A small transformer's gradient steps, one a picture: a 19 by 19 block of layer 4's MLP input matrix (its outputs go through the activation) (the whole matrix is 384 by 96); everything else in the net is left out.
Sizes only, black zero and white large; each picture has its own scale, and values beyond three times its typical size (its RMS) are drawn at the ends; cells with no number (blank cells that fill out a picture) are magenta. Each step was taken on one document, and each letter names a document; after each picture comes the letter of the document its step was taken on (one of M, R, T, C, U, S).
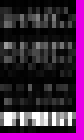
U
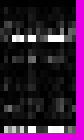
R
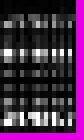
U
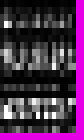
U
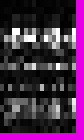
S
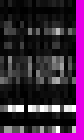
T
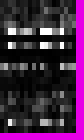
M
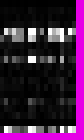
R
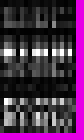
U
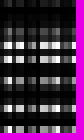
T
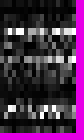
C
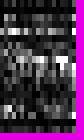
C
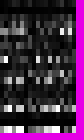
T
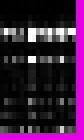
R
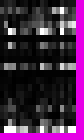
M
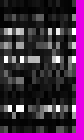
C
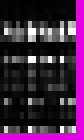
R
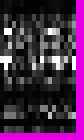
C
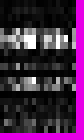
S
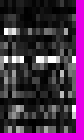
C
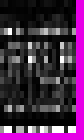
T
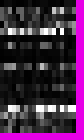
M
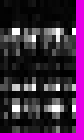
S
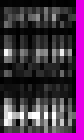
U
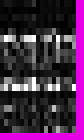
S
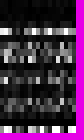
T
